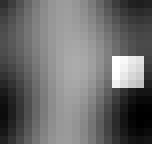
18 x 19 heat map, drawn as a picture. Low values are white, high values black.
On average the colour sits 60% of the way up the scale. The ninth with the highest average is the bottom right. The middle right is the roughest part. An odd patch, lower than its surroundings, sits in the middle right.
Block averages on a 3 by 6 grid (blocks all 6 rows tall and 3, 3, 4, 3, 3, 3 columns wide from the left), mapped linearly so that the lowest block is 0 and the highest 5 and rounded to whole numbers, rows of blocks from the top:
3 1 0 1 2 3 / 3 2 0 0 0 1 / 4 2 0 1 4 5
